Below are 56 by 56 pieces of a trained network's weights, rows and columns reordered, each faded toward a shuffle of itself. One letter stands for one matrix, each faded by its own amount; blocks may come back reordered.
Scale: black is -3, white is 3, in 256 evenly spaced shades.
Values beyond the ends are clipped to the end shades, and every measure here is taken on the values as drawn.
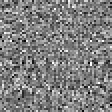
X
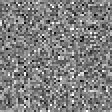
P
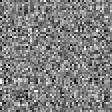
X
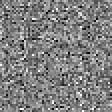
P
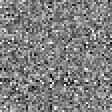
P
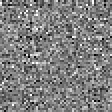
P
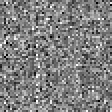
P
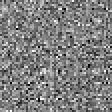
X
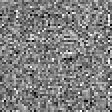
P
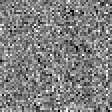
P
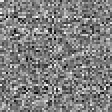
X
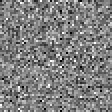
P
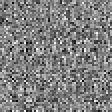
X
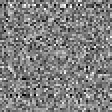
X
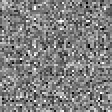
P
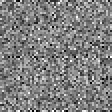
X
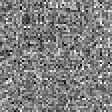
P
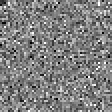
P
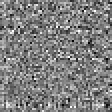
X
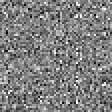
P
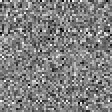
X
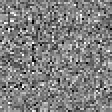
P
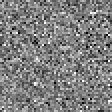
P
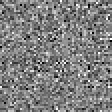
P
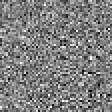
X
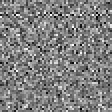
X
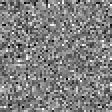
P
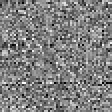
X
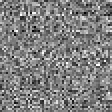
X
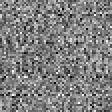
X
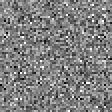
P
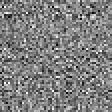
X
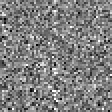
P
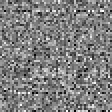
X
